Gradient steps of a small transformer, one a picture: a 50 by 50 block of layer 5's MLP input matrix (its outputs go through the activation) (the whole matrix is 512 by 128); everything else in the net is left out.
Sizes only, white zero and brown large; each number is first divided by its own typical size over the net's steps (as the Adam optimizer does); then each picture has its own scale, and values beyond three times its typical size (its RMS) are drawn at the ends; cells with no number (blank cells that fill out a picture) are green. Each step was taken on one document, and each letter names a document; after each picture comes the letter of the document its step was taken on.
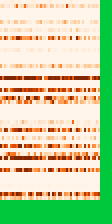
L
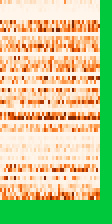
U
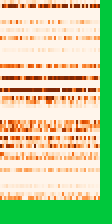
L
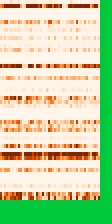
L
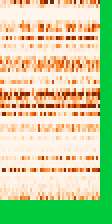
U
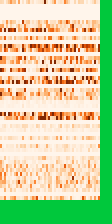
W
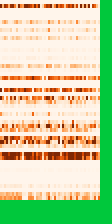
L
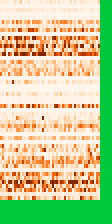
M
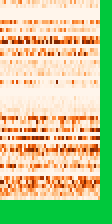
M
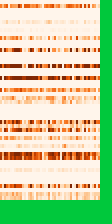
L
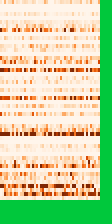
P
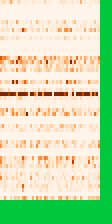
W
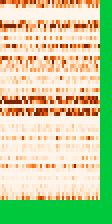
U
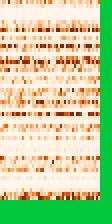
U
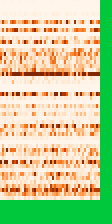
M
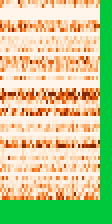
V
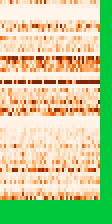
U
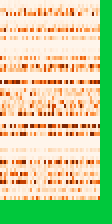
W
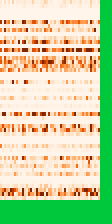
P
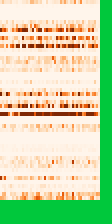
W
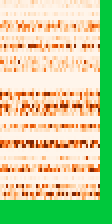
V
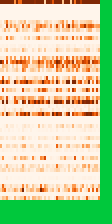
U
